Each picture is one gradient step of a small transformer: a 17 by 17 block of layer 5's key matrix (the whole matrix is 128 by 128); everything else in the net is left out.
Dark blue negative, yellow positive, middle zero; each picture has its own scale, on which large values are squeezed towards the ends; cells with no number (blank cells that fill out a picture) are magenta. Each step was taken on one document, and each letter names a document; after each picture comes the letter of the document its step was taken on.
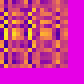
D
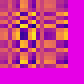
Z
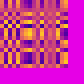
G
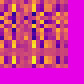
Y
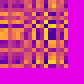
Z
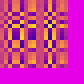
Z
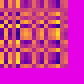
G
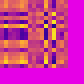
Z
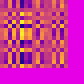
G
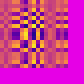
D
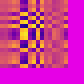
D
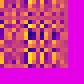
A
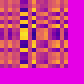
D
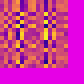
Z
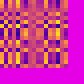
G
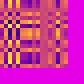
G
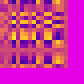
Y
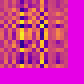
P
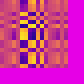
D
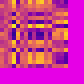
A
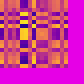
D
